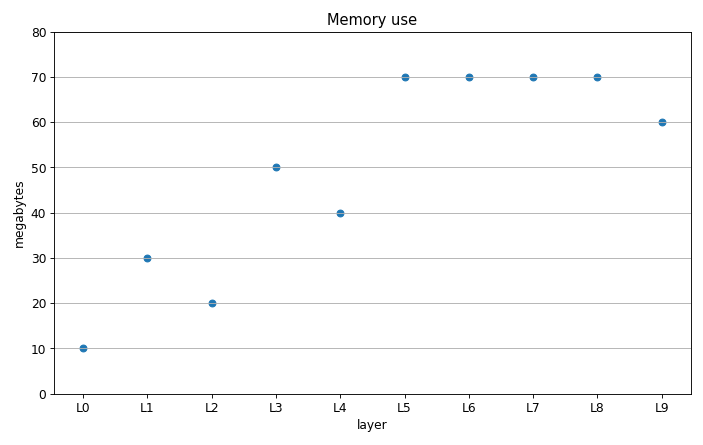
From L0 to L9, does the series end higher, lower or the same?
higher
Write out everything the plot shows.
Title: Memory use
x-axis: layer, ticks L0 L1 L2 L3 L4 L5 L6 L7 L8 L9
y-axis: megabytes, ticks 0 10 20 30 40 50 60 70 80
Values:
10 30 20 50 40 70 70 70 70 60
